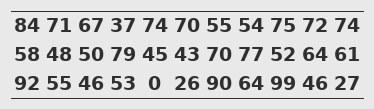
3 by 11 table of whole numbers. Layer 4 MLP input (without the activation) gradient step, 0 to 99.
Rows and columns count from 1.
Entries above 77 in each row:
1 1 3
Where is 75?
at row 1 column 9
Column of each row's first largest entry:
1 4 9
